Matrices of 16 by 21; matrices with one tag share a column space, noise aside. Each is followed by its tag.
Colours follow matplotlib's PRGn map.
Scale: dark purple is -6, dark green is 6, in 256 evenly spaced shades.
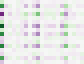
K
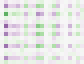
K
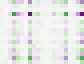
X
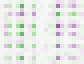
K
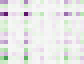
X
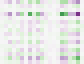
X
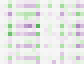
K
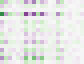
X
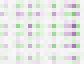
K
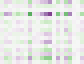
X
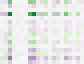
X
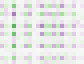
K
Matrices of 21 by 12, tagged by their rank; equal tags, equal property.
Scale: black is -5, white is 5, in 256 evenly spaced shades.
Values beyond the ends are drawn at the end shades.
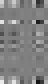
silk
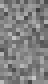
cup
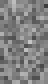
cup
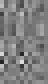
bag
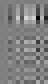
silk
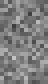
cup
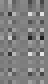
silk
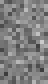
cup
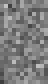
cup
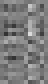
bag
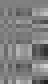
silk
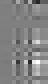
silk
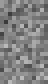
cup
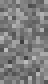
cup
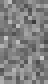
cup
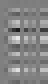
silk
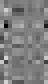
bag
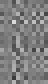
bag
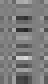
silk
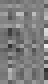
bag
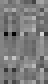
bag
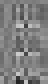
bag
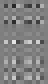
silk
